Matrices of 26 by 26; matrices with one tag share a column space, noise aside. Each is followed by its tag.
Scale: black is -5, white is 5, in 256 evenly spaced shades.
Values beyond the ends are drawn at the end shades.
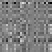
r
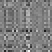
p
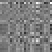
r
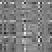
r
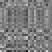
p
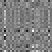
p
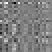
r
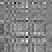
r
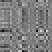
p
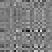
p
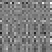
r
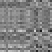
p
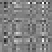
r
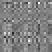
r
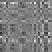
r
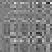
r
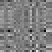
p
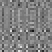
p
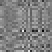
p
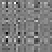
r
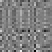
p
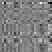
r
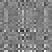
p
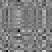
p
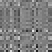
p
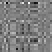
r
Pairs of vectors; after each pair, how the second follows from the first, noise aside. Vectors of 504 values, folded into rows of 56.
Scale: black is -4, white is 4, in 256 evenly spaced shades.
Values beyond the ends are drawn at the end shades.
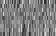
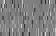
partly zeroed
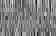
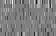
partly zeroed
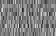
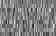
reversed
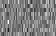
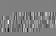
partly zeroed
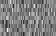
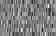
reversed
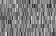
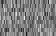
reversed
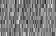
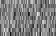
reversed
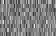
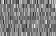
sign-scrambled
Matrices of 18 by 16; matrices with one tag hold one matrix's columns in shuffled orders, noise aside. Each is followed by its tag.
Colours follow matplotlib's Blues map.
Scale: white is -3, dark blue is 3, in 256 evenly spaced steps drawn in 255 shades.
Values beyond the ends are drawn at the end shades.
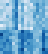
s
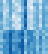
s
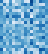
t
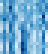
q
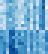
s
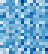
t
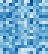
t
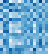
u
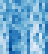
q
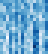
q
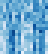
q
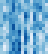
q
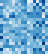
t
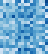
t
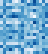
t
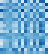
u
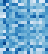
t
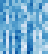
q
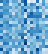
t
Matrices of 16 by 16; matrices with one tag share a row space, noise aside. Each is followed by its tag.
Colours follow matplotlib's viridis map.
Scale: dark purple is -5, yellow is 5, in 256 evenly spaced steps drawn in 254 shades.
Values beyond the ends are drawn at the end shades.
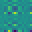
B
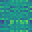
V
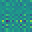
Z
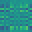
V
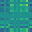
V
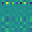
Z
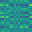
V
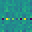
Z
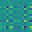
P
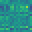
V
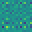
Z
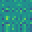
Z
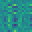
B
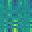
B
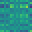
V
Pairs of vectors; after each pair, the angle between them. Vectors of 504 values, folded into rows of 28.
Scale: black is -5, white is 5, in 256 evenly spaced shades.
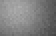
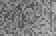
partly opposed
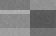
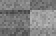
nearly opposite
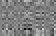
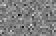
orthogonal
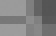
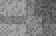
nearly parallel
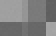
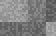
nearly parallel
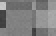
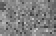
partly opposed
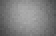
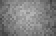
nearly parallel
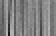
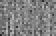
partly aligned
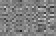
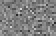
partly aligned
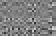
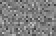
partly opposed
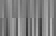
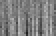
nearly parallel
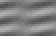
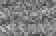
partly aligned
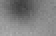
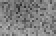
partly aligned
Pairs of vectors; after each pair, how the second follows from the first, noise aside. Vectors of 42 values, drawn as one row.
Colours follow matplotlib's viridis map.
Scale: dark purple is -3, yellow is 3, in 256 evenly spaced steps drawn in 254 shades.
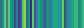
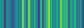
shuffled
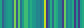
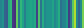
shuffled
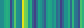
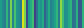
sign-scrambled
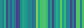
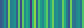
shuffled
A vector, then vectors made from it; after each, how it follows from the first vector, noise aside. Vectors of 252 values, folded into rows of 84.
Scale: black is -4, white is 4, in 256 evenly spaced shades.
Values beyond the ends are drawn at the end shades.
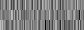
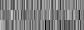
copied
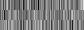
reversed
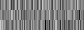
copied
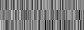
copied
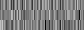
copied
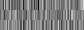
reversed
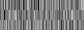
reversed
